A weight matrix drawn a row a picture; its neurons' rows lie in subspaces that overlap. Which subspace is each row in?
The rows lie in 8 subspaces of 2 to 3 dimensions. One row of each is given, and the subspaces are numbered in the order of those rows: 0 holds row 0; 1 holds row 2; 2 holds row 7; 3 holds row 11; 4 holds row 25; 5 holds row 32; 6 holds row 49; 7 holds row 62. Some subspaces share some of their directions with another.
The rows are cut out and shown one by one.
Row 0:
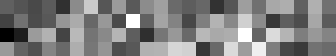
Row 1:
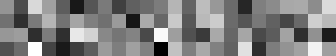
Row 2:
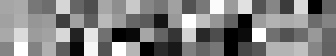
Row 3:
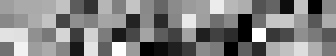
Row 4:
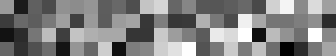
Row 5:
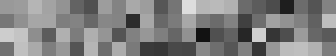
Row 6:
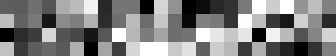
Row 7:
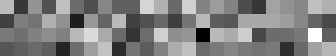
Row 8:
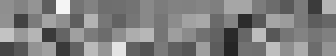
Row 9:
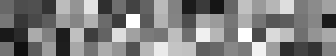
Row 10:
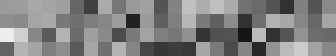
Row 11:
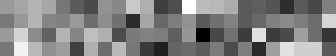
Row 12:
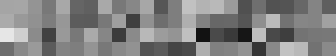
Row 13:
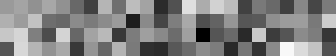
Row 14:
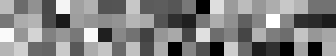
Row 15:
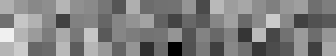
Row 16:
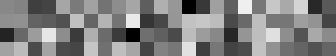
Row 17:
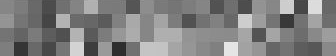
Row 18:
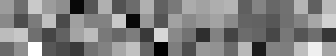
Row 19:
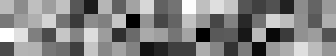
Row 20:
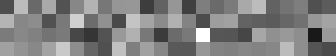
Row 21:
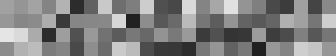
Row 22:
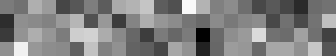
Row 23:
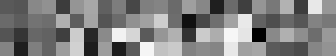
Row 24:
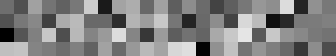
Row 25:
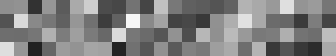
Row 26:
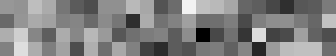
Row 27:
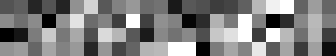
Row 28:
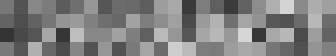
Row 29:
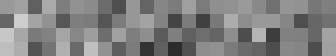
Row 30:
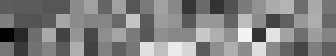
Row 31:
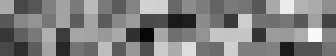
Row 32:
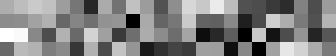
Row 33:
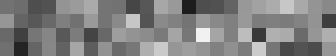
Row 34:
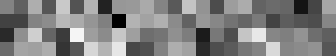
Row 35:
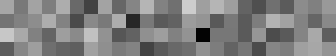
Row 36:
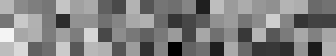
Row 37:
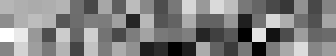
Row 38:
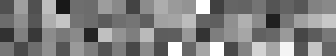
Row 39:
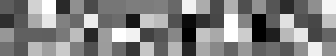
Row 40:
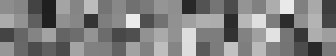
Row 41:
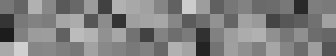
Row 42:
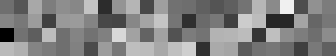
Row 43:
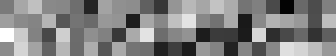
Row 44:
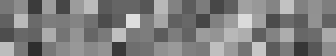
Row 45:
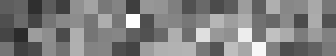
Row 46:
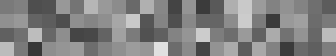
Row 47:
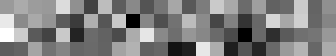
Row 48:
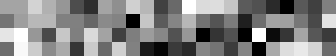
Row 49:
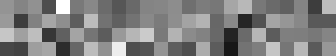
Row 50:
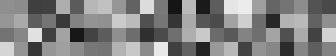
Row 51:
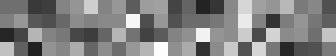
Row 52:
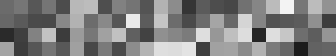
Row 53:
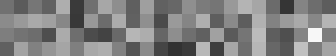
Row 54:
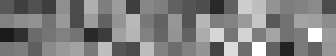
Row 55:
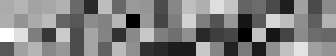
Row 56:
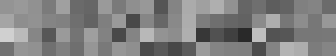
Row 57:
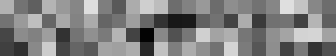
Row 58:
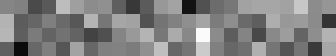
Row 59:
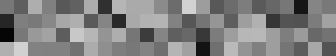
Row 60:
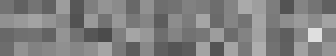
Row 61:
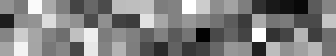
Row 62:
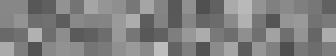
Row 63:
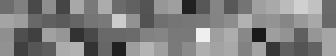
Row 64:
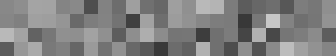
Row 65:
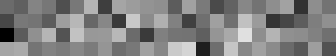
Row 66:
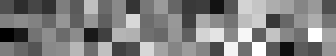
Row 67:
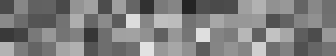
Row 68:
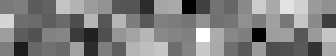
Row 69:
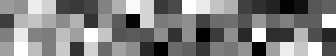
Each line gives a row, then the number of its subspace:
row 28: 7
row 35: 2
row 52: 5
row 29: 4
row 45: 0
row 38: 4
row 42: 0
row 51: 7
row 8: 6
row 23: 1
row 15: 4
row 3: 1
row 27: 3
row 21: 7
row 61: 3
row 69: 6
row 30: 4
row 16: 1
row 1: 7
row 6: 0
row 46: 7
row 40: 1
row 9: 6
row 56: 1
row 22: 0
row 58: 6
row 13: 3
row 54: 5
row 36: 4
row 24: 0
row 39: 1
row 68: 0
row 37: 4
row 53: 5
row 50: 7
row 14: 4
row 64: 7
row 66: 5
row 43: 2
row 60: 5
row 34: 6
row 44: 4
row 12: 1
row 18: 7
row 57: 2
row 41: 3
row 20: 2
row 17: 1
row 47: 0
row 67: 2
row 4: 2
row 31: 2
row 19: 2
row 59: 3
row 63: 6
